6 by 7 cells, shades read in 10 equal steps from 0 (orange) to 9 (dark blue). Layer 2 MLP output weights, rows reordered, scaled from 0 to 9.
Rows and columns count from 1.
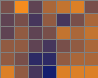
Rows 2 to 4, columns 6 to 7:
5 3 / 3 2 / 4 3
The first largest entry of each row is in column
3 3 1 4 3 4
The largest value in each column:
6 5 8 9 7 5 5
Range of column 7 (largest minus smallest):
4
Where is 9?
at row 6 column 4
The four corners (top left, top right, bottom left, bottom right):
5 5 1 1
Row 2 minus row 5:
2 0 -1 -4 3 2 0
